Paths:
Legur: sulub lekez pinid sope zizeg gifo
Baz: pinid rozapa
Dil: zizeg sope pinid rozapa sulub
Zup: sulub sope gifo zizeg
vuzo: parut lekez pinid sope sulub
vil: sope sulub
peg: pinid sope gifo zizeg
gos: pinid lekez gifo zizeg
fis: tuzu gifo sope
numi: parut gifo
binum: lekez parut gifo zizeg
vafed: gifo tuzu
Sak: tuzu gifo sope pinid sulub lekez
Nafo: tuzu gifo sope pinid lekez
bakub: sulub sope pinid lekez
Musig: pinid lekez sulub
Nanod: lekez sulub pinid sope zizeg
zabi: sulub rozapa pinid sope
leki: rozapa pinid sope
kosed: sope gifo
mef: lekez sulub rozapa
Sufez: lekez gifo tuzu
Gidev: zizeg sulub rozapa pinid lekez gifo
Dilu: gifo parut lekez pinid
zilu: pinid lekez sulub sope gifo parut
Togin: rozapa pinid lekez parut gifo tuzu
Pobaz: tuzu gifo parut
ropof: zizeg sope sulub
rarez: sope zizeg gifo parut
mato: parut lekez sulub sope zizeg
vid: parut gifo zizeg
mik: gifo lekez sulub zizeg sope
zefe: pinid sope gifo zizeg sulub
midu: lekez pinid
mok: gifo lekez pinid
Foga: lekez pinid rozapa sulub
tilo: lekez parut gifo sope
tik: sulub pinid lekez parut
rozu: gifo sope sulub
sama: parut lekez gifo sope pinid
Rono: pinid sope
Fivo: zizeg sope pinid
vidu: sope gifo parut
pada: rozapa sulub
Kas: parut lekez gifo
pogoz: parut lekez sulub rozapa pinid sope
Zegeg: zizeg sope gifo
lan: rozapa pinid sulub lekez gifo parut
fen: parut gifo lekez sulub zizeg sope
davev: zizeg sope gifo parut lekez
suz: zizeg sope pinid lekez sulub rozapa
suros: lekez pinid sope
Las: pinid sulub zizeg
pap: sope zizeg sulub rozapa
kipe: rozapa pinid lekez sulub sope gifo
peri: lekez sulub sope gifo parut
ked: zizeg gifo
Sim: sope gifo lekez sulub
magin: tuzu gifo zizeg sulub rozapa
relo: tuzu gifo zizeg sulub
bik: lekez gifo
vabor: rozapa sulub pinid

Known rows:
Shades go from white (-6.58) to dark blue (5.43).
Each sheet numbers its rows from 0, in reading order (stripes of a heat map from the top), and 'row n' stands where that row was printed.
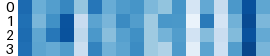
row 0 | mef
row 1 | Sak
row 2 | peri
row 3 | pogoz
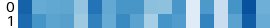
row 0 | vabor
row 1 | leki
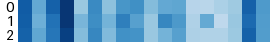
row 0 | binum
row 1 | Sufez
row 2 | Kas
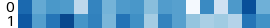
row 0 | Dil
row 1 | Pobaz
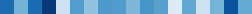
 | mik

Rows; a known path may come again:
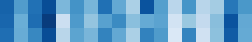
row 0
fis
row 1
fen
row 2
Nafo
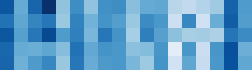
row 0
binum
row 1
vil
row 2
Pobaz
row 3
vabor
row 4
mef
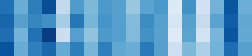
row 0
Sim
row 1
pap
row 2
mik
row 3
magin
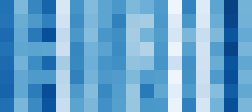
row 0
Nanod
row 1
vuzo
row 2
peri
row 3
pogoz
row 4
midu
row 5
Dil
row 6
peg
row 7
Sak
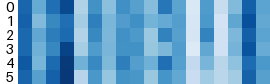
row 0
Zup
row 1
Las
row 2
Fivo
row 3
mok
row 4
relo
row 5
davev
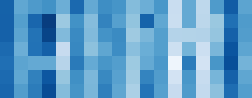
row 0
pada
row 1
Zegeg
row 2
Kas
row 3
mato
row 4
zabi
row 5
rozu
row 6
kosed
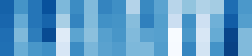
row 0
vidu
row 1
ropof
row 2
Legur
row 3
suz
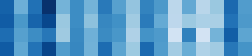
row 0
Sufez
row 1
rarez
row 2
Rono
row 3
vafed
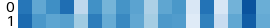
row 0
suros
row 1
leki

